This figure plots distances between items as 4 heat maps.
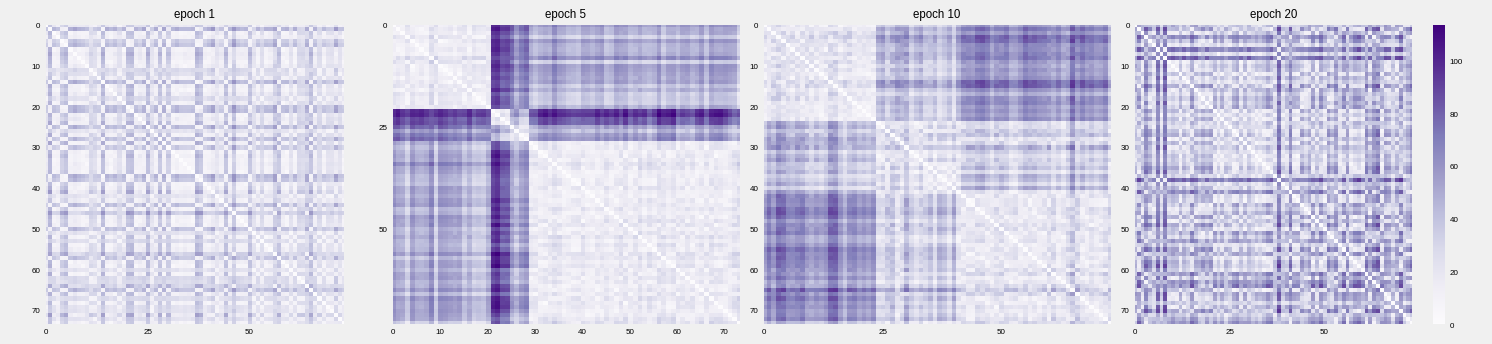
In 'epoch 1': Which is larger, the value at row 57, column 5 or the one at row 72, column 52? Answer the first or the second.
the second
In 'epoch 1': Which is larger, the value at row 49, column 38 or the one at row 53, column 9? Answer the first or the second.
the first
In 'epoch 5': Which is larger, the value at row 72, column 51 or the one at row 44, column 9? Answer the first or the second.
the second
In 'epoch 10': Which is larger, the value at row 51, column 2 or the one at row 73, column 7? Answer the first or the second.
the first
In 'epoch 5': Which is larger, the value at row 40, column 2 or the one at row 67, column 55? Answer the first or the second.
the first
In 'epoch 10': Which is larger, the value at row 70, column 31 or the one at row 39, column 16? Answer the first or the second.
the second
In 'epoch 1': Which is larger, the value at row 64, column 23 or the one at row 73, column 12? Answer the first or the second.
the first
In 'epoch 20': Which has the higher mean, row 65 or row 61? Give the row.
61
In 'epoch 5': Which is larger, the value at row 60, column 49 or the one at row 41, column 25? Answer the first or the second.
the second
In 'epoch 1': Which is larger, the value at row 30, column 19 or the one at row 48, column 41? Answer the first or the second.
the first
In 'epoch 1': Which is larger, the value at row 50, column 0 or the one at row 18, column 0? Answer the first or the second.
the first
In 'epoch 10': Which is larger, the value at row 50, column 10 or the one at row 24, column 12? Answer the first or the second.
the first
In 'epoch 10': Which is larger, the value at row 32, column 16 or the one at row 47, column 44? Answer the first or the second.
the first
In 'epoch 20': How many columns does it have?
74
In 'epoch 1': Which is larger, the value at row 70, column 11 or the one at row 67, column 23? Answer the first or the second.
the second
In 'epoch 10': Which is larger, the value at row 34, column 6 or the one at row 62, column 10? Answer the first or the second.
the second
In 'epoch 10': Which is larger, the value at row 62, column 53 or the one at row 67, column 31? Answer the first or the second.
the second
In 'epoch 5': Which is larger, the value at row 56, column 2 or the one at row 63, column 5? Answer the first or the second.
the first
